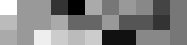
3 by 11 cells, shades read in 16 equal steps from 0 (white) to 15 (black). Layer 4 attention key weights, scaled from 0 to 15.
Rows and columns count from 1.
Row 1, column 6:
5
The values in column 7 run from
6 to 14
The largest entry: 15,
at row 1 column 5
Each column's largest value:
5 6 6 12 15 9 14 14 10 12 8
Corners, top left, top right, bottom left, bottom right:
0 8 5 8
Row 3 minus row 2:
1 0 -5 -2 -5 -6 8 4 -3 -5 0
